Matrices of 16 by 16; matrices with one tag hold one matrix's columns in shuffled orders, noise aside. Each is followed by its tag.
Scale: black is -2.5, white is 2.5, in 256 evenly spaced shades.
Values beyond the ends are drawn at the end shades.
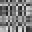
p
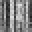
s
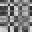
p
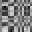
p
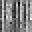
s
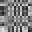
p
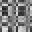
p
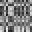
p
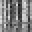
s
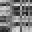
p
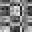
p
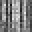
s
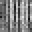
s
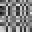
p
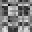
p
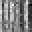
s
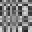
p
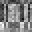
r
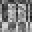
r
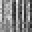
s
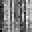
s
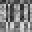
r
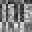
r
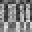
r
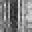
s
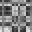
p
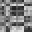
p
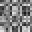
p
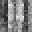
s
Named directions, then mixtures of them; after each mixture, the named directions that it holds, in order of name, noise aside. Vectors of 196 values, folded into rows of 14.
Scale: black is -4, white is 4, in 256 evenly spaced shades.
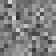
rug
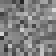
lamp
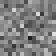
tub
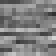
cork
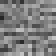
cork, lamp, rug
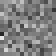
lamp, tub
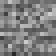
cork, lamp, rug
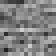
cork, lamp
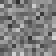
cork, rug, tub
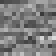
cork, tub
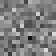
tub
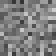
lamp, tub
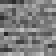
cork, lamp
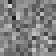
rug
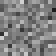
lamp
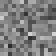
lamp, rug, tub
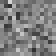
rug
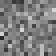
lamp
